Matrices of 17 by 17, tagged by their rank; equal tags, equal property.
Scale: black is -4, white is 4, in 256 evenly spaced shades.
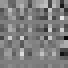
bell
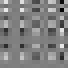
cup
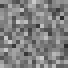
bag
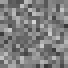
bag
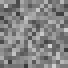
bag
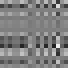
cup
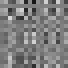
bell
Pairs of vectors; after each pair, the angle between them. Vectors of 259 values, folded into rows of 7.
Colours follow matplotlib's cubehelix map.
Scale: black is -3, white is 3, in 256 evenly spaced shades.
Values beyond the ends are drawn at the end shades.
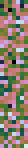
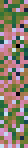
orthogonal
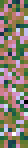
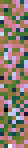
partly opposed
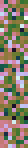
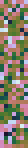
partly aligned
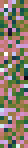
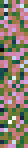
partly opposed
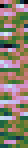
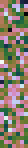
partly aligned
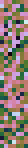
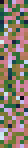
partly opposed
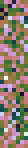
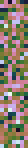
orthogonal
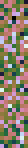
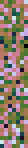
nearly opposite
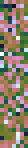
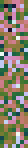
nearly parallel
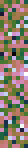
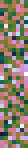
nearly parallel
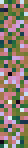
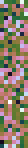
nearly parallel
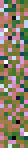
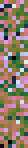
partly opposed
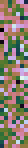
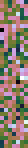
nearly parallel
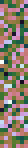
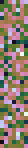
partly aligned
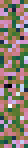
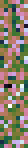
nearly parallel
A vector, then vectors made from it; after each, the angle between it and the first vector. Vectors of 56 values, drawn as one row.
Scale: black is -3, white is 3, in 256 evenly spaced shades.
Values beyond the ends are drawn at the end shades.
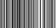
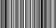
partly opposed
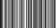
orthogonal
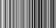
partly opposed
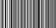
partly opposed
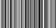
partly opposed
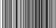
partly opposed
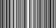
orthogonal
